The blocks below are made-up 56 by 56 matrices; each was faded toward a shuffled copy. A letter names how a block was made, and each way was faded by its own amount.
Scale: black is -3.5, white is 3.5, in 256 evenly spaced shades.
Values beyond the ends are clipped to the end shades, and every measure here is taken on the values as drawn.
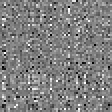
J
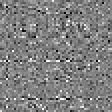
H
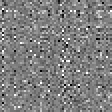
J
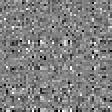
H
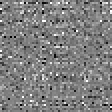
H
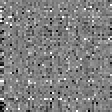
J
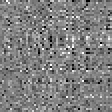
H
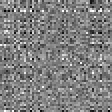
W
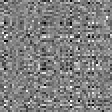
W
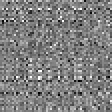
W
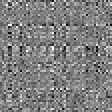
W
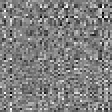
W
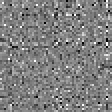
J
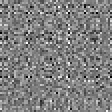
W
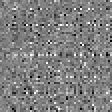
H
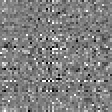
H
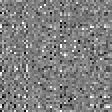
H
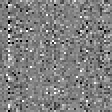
J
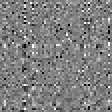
J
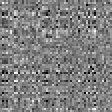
W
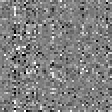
J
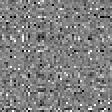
H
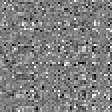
H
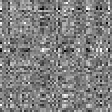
W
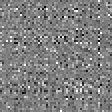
H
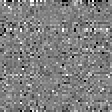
H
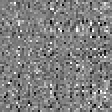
J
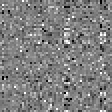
J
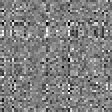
W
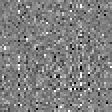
J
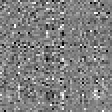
J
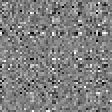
H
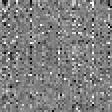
J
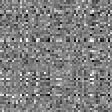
W
